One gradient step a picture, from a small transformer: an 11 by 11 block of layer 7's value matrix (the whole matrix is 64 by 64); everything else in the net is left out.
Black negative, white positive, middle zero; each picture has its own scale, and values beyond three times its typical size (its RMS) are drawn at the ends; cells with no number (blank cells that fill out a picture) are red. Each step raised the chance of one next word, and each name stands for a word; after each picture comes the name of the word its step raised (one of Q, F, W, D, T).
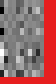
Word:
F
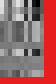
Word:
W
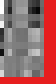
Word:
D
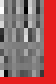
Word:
D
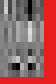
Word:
W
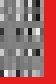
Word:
W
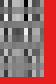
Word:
W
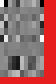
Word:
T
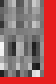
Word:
F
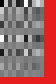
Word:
T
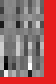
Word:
F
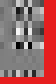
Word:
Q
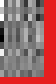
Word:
W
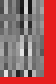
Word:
F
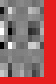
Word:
Q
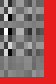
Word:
Q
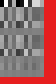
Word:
T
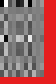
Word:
T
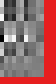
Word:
W
